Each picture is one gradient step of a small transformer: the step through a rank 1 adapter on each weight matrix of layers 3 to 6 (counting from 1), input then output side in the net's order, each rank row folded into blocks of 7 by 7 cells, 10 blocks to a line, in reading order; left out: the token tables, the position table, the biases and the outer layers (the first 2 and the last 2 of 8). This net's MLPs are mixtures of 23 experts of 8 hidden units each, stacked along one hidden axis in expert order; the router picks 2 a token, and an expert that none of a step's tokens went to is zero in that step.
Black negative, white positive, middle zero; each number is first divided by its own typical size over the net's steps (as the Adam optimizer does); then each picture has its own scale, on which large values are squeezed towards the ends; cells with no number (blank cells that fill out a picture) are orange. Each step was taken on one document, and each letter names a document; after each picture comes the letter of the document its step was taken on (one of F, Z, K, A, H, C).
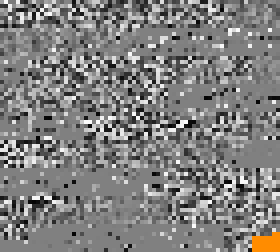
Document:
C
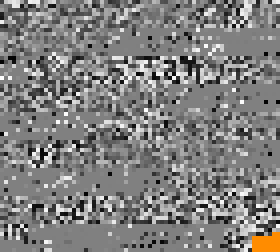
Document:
C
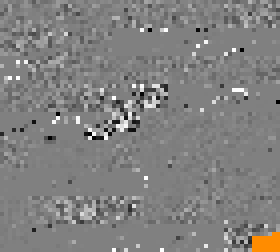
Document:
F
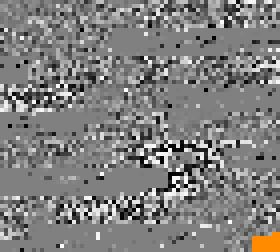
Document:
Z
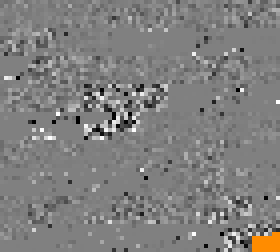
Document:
F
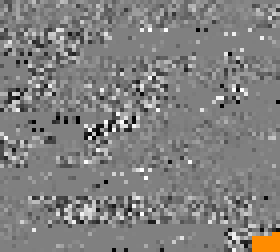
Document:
F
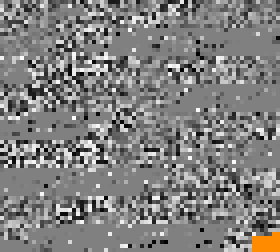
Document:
C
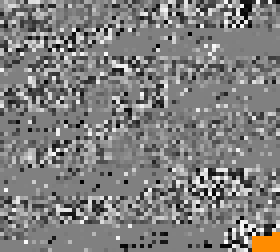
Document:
C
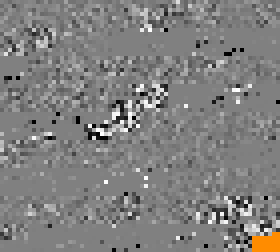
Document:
F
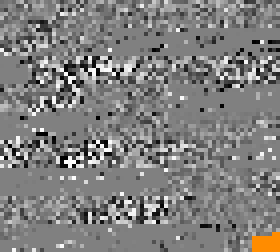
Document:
Z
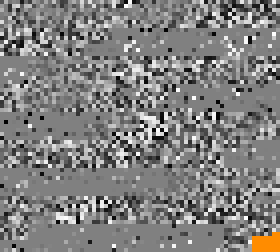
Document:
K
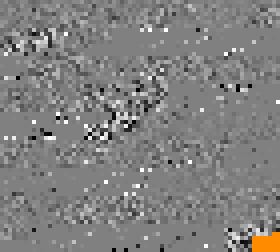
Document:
F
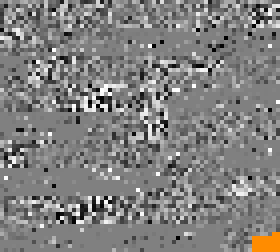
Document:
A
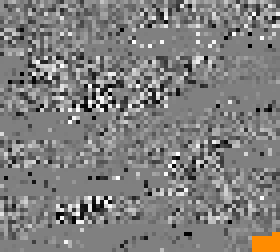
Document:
A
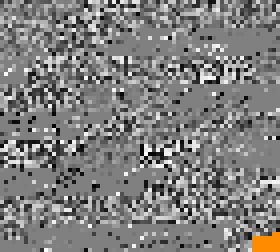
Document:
C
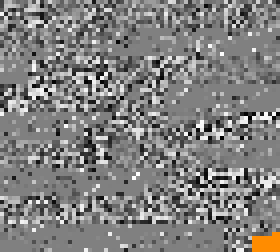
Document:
C
